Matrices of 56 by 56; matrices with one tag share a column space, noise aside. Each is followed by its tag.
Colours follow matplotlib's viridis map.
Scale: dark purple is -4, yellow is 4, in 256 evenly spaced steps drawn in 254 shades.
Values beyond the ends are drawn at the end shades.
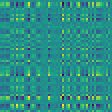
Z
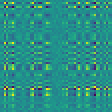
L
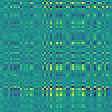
L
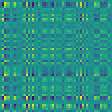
Z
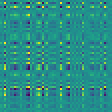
L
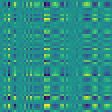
Z
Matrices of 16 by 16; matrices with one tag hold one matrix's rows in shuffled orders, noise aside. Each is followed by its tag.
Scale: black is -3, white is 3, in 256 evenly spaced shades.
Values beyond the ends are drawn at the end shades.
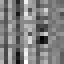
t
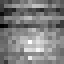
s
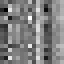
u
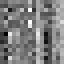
u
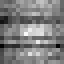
s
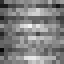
s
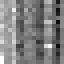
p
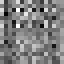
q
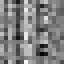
t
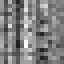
t
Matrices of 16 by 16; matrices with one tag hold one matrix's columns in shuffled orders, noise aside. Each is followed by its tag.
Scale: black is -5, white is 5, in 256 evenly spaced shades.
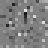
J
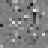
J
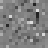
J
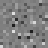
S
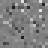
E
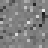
J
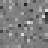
J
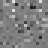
E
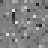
J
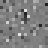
J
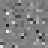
S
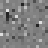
J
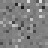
E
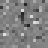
J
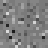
S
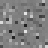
S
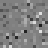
S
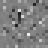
J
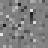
J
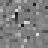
J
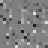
S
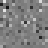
E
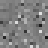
S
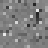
J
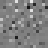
E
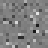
S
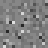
S
